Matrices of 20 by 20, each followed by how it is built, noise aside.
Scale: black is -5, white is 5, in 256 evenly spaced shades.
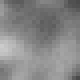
smooth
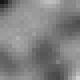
smooth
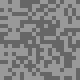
noise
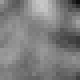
smooth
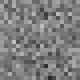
noise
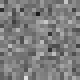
noise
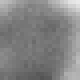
smooth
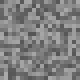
noise
